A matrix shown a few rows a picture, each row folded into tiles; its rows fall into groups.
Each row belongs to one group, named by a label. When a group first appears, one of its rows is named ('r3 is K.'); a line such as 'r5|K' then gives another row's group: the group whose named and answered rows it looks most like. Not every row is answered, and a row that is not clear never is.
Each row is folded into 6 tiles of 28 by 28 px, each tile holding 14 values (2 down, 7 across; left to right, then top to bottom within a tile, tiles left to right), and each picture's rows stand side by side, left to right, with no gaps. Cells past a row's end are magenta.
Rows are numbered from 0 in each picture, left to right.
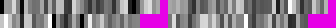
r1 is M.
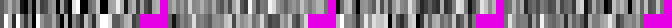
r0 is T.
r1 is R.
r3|T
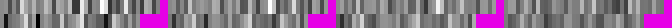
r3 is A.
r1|R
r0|R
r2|R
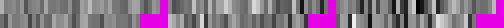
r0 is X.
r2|T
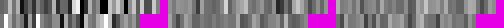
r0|T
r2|X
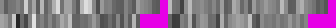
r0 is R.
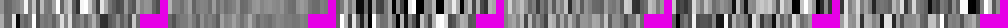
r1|X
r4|X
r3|M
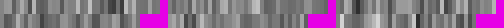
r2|M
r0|A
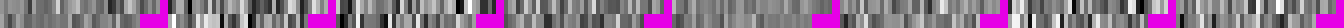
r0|A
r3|A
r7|R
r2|X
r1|M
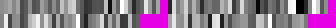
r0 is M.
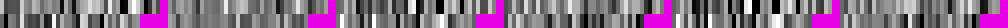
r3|A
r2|T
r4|T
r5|A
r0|X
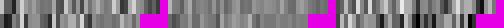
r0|X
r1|X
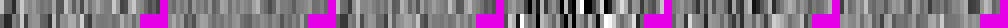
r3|T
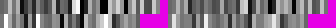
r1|T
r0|T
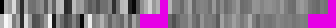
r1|X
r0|M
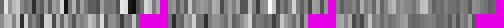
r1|R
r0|M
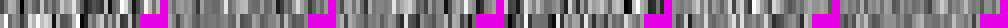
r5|R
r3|X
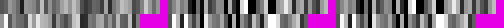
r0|M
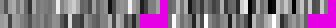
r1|T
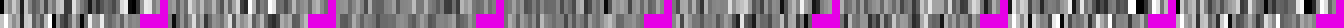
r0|M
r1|R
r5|X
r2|A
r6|M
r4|A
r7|M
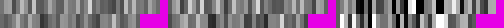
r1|A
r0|A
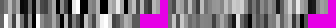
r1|A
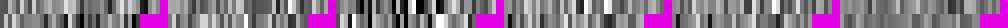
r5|A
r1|M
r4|R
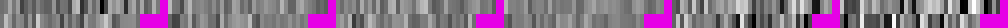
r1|X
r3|X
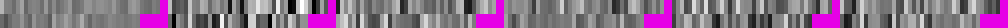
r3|A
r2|M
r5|X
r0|X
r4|A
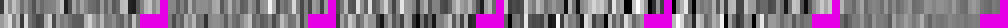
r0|M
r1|R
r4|M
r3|X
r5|X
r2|A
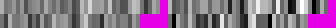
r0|X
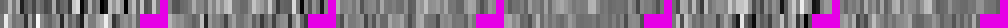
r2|X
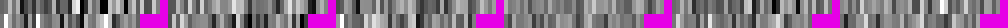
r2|M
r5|R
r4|T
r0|T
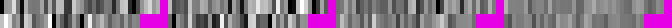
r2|T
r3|X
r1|X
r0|M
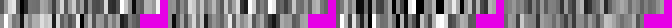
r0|M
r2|T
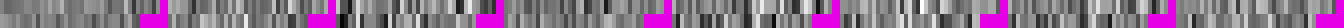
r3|T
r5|R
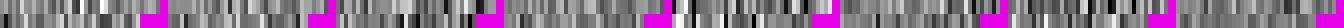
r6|T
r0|R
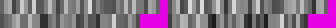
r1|A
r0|A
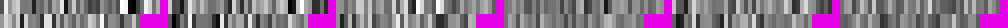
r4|X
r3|T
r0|M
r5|A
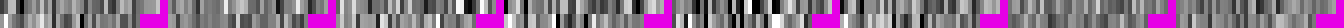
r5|M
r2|M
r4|T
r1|A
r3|M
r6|A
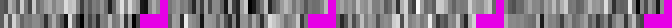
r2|R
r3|R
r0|A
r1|T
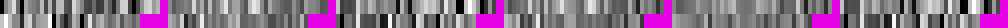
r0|M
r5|X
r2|X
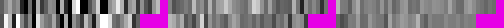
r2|X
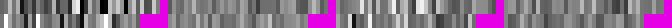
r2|R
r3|A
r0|T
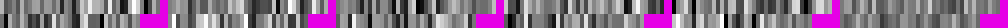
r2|T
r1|M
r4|M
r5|A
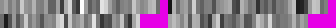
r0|R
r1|M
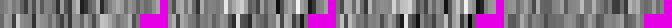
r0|T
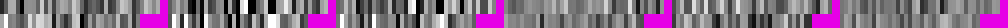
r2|T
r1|T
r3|R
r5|T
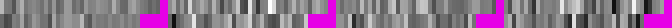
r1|R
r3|A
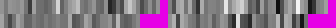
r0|A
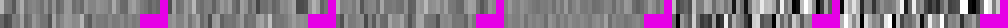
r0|X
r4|X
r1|M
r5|M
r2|X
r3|M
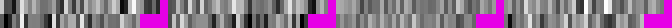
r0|X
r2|M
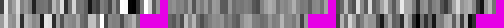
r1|R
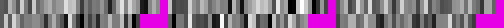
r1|X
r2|A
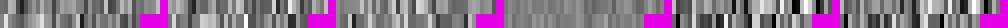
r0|M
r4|X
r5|X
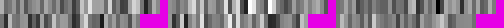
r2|T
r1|R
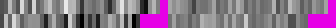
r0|A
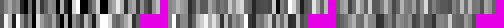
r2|A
